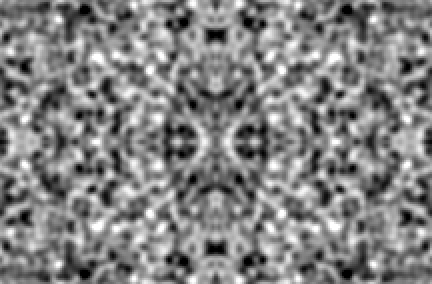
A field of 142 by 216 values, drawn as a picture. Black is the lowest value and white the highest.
No lone cell stands out from its neighbours. The texture is blotchy. It mirrors both left to right and top to bottom. No overall slope runs across the table. The histogram is bell-shaped. There is no seam.
